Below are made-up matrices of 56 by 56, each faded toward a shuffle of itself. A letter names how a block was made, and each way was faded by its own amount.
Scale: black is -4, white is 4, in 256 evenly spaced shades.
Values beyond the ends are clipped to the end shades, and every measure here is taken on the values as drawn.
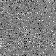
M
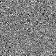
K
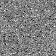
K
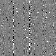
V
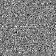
K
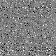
M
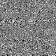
K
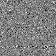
K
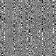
V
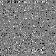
M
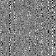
V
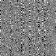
V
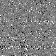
M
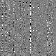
V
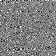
M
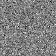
K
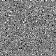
K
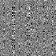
V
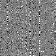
V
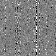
V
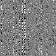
V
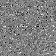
M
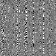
V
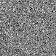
K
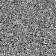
K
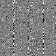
V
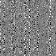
V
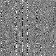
V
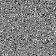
K
